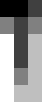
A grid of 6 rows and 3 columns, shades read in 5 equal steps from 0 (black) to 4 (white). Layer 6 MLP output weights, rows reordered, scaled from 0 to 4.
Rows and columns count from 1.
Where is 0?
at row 1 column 1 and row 1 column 2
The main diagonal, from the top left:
0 1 3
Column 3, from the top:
1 2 3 3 3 3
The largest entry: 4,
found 4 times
